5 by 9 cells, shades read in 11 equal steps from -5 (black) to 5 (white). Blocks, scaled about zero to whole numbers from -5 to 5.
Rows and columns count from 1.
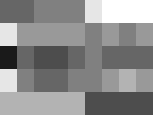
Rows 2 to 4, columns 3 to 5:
1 1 1 | -2 -2 -1 | -1 -1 0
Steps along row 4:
down down same up same up up down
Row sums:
17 10 -13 6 2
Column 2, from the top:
-1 1 -1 0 2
